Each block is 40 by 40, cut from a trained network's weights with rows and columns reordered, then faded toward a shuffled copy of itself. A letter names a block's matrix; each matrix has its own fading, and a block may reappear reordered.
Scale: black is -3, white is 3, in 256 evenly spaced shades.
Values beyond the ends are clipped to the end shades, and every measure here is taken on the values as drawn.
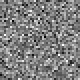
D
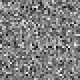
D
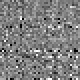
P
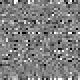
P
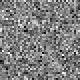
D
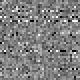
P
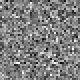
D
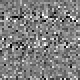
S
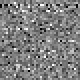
S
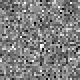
D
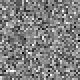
D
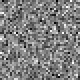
D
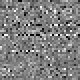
S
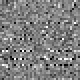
P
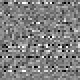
P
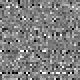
S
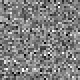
D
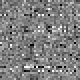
P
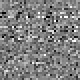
S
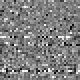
S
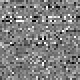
S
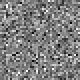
D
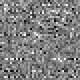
S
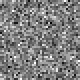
D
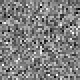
D
